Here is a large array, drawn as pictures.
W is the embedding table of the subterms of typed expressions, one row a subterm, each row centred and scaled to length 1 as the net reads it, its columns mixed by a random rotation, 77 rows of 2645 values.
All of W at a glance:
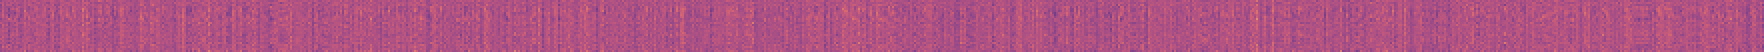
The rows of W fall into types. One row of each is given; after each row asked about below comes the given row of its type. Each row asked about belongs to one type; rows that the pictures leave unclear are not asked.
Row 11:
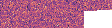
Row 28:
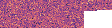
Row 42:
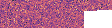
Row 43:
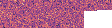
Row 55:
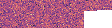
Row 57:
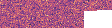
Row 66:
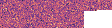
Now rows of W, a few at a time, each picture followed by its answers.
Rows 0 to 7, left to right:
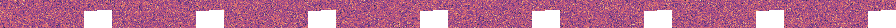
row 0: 43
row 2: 28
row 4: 57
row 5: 11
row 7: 66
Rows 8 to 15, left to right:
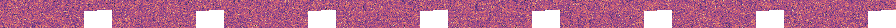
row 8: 28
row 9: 11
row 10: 55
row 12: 11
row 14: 55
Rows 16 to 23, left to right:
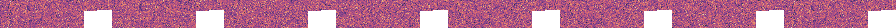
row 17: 11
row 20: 42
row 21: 42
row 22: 55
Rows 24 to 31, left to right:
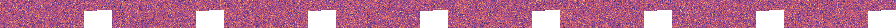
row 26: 43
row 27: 28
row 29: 43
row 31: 43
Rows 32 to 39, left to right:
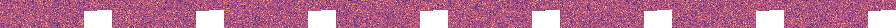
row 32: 55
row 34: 57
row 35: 42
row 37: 11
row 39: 66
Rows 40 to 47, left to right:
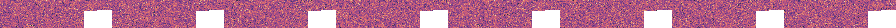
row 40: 55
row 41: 28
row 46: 42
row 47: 55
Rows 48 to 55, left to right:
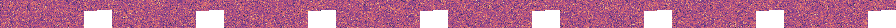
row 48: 11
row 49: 57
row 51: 11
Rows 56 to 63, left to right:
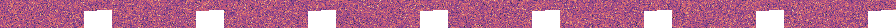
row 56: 28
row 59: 42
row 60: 55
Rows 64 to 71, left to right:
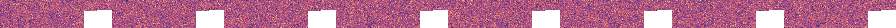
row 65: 55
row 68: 43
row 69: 43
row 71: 28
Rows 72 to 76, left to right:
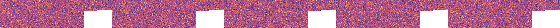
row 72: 57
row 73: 28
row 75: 11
